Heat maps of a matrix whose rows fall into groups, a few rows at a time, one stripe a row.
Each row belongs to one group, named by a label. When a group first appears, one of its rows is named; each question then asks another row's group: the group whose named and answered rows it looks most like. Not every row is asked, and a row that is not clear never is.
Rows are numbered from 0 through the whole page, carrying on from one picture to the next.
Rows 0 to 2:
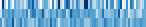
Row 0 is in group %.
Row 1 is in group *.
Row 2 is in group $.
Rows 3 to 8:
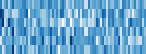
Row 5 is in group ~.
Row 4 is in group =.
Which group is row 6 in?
$
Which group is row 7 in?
*
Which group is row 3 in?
$
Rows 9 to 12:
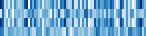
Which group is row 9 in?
=
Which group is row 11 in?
=
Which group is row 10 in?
%
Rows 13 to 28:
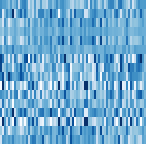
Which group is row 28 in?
*
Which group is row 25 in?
$
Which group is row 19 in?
=
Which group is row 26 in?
%
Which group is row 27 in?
*
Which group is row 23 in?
=
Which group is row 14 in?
$
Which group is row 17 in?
*
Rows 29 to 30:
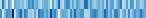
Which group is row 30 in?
$
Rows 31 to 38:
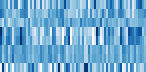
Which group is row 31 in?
=
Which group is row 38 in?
%
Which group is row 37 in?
$
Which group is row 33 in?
*
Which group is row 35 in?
~
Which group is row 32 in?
=
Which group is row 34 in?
~
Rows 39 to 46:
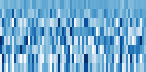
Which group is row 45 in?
%
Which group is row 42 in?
*
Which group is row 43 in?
=
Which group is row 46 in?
%
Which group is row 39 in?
*
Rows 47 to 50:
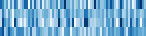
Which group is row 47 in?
=
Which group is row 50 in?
~
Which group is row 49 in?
%
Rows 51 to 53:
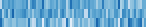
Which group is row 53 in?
~
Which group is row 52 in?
$
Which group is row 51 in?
*
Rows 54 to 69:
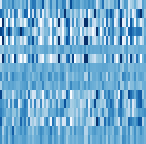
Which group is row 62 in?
$
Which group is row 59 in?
*
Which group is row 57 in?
~
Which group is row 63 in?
*
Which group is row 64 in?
~
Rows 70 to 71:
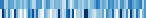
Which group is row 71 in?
%
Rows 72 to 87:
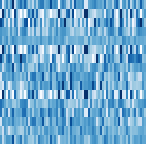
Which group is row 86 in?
*
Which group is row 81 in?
*
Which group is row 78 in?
~
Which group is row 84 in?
$
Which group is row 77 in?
%
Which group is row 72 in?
$
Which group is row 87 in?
$
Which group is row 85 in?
*
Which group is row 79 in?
$
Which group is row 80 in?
*
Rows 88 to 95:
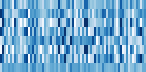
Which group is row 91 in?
=
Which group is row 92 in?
*
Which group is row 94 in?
=
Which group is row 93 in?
%
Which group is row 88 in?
%
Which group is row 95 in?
*
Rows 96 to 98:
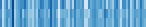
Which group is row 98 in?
$
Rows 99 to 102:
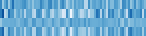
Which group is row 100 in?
~
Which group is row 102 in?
~
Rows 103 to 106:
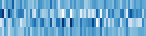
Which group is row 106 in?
*
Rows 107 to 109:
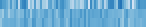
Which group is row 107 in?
=
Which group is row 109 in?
*
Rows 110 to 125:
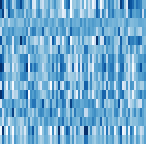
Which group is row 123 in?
*
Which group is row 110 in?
~
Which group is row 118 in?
=
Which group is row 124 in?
%
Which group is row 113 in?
*
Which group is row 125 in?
%
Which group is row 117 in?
=
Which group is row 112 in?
*
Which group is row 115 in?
%
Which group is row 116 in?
=
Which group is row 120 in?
=
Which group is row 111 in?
~
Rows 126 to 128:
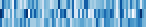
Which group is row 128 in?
~
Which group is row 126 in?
%
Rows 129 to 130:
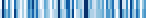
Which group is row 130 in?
%
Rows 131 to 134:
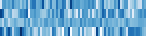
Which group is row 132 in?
=
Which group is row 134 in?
~
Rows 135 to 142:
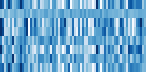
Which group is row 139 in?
$
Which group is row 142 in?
~
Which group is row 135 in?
~
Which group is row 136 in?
*
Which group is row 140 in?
~
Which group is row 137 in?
=
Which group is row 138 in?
=
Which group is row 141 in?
$
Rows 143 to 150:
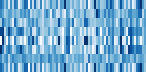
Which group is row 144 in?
~
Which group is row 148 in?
~
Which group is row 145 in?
%
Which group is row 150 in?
=
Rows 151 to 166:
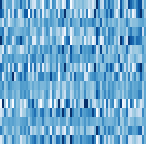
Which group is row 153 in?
*
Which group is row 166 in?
*
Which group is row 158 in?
=
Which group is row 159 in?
$
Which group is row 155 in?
~
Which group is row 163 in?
*
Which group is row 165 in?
~
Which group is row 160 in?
~
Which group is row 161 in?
~
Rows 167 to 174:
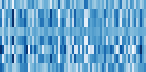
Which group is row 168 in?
$
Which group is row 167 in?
%
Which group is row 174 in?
=
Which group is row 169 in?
$
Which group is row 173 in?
$
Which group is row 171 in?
$
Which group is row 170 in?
*
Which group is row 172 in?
=
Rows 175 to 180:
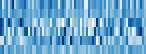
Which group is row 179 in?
*
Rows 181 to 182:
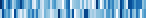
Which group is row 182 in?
%
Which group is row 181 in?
~
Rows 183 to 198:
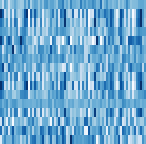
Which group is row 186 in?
=
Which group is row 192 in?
=
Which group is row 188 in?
$
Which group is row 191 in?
=
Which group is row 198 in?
*
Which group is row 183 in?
*
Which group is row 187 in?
~
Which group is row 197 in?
$
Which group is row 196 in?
%
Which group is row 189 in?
$
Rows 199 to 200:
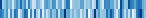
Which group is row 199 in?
~
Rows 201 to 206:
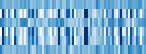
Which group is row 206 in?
~
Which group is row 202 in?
%
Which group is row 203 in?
=
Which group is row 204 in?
%
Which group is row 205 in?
%
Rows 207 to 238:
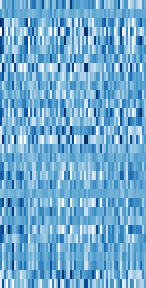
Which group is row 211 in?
=
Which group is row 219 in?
=
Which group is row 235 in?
$
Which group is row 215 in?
~
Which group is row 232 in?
~
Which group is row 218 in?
$
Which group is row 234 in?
$
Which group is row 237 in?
*
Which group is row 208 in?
$
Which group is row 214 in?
%
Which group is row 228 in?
*
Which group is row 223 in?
*
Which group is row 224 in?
$
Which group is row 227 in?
$
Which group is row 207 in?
*
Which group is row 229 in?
~
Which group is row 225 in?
~
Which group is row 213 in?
$
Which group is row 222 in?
%
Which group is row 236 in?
$
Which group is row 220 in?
~
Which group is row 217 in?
~
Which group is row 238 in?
%
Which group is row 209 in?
=
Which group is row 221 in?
*
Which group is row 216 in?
$
